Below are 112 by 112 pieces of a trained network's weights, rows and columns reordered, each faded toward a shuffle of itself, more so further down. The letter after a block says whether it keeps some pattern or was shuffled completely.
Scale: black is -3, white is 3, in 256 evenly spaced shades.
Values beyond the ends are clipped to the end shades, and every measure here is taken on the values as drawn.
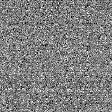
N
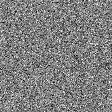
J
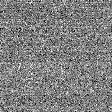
N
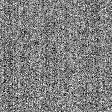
N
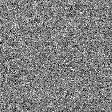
N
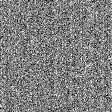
N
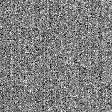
N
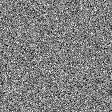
J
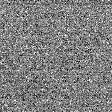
N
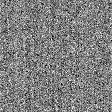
N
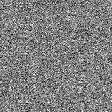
N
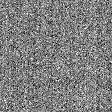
N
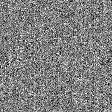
N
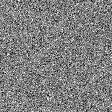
J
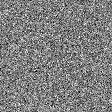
J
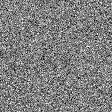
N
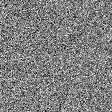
J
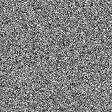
N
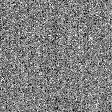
N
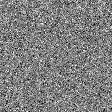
J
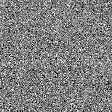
N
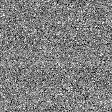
N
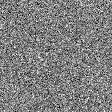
J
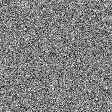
J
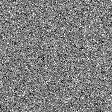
J
